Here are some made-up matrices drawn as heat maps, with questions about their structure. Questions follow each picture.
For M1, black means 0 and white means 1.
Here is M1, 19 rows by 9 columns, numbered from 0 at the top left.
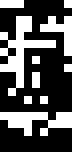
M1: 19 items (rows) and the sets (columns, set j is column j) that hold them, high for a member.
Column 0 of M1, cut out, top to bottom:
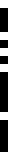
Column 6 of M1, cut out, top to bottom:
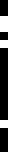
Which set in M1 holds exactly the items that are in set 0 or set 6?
8
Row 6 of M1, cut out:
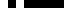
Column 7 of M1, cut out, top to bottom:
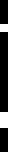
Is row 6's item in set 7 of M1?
no
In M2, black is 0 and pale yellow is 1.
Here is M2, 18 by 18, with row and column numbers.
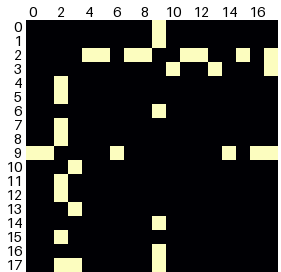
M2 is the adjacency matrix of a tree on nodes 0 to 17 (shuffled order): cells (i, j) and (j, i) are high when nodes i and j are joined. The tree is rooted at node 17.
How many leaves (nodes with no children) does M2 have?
14
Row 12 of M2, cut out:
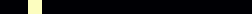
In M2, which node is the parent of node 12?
2
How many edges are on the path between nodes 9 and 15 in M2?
3
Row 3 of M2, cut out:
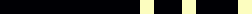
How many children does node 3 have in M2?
2
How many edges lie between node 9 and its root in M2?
1
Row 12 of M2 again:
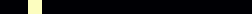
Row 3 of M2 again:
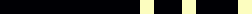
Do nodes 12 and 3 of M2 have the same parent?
no
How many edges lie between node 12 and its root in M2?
2
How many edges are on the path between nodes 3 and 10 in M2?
1
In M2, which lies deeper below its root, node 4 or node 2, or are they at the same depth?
node 4
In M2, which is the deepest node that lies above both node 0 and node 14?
9
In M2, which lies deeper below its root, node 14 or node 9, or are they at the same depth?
node 14
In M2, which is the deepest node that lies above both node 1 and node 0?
9
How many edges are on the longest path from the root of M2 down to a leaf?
2
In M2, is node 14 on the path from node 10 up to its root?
no
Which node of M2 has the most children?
2
